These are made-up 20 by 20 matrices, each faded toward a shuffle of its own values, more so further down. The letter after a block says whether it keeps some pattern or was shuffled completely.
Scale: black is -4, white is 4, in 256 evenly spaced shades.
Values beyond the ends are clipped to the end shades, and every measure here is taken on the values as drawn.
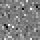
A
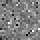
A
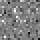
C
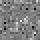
C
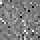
A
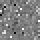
A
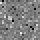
A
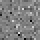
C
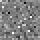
A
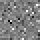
C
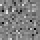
C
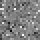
A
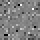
C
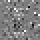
C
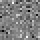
C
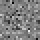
C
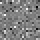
C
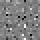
C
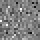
C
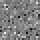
A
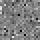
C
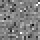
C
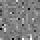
C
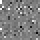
C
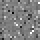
A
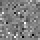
A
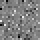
A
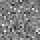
A
